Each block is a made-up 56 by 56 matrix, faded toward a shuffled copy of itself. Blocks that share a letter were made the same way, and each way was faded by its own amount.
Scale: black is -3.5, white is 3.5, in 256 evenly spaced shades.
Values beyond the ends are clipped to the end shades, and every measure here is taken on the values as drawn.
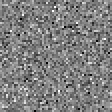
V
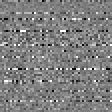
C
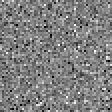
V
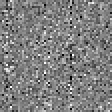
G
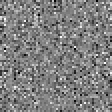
G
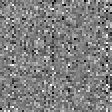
G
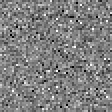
V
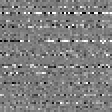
C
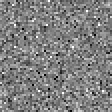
V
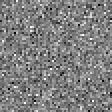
V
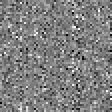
G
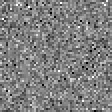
V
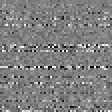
C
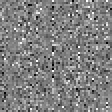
G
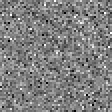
V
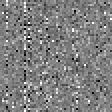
G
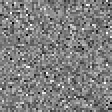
V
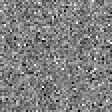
V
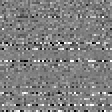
C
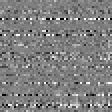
C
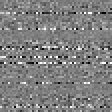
C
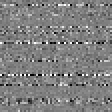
C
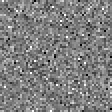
V
